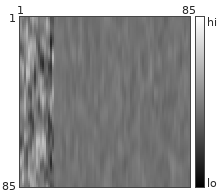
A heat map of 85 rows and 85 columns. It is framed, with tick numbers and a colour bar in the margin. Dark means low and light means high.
Mirror symmetry: none. Grain: streaks running down. Seam: vertical, 20% of the way across, the right part calmer. Histogram: skewed, a long tail of high values.
